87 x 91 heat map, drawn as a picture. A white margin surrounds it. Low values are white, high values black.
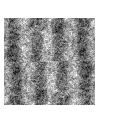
A half turn leaves it unchanged. The texture is blotchy. No overall slope runs across the table. No single row or column stands out from its neighbours. The histogram is bell-shaped. Stripes running up and down repeat 4 times from left to right. There is no seam.
